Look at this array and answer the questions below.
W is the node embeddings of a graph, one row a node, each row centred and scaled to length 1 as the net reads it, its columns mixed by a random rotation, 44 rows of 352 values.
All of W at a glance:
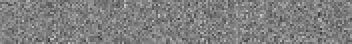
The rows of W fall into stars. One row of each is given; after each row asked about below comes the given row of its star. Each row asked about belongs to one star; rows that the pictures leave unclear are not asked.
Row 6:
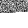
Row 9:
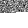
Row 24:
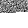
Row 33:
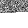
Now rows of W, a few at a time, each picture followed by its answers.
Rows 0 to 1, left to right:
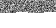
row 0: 6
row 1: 24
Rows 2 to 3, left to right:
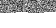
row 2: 6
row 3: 9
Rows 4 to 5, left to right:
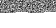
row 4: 6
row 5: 6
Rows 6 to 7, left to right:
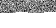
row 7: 24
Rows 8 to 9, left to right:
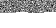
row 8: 24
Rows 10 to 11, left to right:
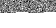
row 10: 9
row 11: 6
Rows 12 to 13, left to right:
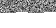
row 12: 33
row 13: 9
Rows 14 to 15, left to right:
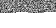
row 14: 6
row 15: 6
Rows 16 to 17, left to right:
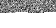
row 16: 6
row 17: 9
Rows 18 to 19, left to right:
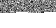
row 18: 9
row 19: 24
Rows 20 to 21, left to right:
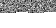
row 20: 9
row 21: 9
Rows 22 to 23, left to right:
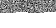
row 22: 6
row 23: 9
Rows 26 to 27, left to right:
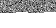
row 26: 9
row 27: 33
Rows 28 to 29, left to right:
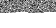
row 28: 6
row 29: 33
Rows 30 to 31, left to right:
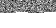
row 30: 6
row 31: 9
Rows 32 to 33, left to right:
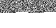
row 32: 33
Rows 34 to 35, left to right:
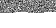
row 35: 24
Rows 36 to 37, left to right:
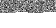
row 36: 6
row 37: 24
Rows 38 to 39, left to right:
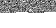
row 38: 33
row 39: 33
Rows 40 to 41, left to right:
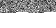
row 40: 33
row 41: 33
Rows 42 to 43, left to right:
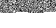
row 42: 9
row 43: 6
